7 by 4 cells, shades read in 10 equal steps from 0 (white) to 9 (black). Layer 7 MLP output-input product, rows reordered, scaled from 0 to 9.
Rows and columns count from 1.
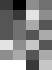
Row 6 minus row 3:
-2 -2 3 -3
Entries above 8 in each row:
1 0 0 0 0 0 0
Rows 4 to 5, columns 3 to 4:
6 3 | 2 6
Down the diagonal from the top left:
7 7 3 3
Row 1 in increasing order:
4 5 7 9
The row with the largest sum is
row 1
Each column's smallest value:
0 0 1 2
